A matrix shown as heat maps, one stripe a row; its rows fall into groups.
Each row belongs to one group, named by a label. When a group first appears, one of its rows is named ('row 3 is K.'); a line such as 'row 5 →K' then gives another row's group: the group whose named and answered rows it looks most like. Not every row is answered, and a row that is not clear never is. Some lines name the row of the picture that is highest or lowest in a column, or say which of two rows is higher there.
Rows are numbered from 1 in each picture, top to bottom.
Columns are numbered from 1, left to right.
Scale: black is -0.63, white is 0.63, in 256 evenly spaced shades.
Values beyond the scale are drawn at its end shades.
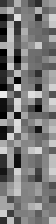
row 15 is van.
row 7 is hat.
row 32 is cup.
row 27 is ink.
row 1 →van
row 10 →cup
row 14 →hat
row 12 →cup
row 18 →ink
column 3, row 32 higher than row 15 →No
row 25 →van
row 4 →cup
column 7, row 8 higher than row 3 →No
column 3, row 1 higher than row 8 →Yes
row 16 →van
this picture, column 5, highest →14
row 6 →cup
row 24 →cup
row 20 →cup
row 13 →van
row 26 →van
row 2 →hat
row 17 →cup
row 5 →cup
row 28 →ink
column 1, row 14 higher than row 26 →Yes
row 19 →van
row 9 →cup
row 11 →van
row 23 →cup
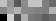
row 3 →cup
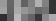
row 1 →ink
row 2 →ink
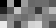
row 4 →hat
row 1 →cup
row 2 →van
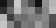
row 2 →van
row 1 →van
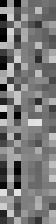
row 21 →van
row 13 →cup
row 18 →hat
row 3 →cup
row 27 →cup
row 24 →cup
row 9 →van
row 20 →cup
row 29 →hat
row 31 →cup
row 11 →hat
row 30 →hat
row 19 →ink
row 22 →hat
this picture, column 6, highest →18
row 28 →ink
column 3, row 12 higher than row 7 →Yes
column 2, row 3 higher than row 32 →Yes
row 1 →cup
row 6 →cup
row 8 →van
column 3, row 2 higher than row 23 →No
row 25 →cup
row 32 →van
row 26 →cup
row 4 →van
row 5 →cup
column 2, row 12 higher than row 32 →No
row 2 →hat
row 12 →ink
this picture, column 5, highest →18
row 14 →ink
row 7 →hat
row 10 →cup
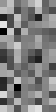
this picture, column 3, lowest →13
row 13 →cup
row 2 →hat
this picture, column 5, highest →16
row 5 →cup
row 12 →van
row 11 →hat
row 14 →hat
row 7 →ink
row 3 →van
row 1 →hat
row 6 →hat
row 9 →van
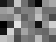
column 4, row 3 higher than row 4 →No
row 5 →cup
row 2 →hat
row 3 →ink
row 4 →van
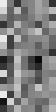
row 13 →ink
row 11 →ink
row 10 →van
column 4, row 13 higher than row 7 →No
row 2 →ink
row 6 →ink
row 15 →cup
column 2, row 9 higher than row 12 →No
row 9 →van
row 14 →ink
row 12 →van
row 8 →ink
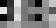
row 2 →ink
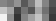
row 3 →hat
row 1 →ink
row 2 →hat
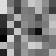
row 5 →van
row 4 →cup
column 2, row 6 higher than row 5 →Yes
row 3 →van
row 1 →hat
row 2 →hat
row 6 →cup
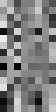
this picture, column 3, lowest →10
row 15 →van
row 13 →ink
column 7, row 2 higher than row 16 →No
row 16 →van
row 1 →hat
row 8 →cup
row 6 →hat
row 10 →cup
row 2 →hat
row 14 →van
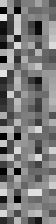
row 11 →ink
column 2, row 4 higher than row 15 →No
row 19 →hat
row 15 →van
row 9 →cup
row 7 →van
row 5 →van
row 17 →ink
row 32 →van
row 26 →van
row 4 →van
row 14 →cup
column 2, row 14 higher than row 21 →Yes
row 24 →van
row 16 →van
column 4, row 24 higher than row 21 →No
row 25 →cup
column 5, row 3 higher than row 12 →Yes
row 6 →cup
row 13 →van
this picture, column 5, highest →28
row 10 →hat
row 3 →ink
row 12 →van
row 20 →cup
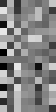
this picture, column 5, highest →6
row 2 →hat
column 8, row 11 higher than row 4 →No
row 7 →ink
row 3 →hat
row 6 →hat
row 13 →van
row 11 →ink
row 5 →ink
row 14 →ink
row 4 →cup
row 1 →cup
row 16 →ink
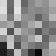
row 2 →ink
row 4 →hat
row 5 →ink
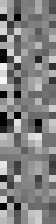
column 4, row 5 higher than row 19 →Yes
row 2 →hat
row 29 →ink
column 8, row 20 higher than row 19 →No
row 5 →ink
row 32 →hat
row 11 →ink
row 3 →cup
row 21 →hat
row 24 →hat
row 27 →ink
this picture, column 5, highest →20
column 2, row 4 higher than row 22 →No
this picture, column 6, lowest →18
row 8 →cup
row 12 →hat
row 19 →van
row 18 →van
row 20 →hat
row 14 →cup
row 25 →hat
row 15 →hat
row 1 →hat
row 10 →hat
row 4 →ink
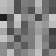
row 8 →hat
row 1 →hat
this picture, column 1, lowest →3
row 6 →hat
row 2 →hat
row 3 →van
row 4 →ink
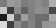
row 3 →cup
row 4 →ink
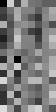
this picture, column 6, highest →16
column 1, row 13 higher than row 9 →Yes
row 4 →ink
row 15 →van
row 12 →hat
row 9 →cup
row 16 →hat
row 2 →van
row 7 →van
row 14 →cup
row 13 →van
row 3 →van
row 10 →ink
